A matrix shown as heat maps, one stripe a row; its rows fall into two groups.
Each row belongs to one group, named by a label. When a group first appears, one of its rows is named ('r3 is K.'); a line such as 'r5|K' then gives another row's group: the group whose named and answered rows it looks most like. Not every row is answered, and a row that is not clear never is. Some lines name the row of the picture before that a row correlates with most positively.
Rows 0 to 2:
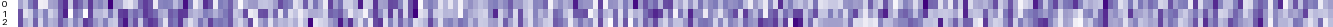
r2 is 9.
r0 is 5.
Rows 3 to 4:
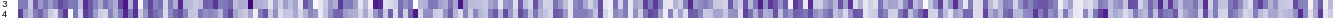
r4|9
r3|9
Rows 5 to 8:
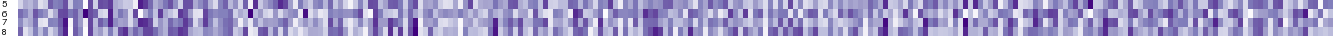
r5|5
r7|5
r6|9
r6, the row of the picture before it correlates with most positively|3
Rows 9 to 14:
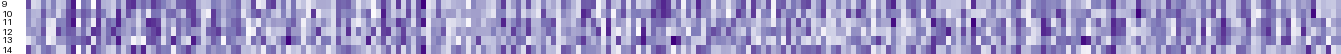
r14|9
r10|9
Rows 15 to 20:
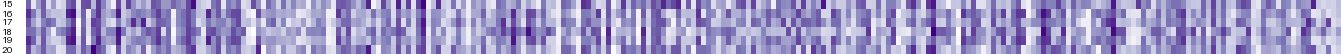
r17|9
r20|9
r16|9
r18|5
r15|9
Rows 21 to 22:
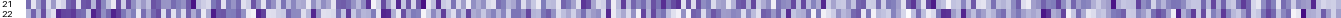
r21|9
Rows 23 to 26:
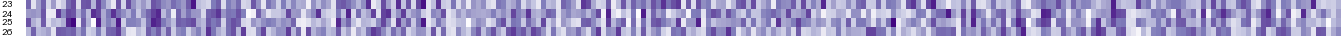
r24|5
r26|5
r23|9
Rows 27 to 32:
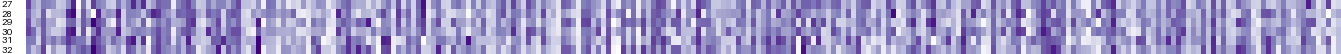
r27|9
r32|9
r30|9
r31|9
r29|9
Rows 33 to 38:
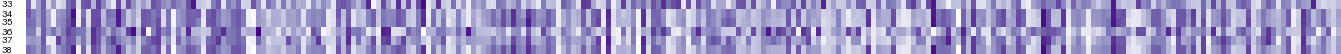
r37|5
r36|9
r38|5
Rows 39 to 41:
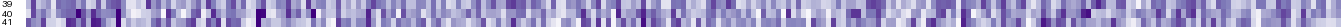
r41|9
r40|5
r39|5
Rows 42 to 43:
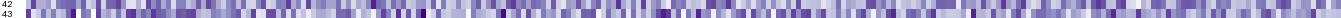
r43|9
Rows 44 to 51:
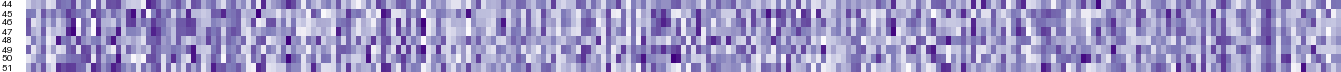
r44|5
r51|5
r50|5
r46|9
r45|9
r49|9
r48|5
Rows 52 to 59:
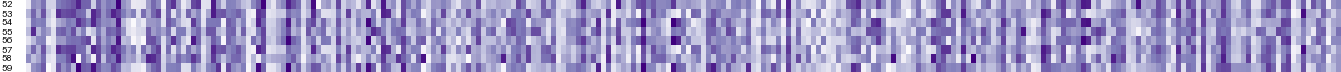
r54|5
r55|5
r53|5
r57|5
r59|5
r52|5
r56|5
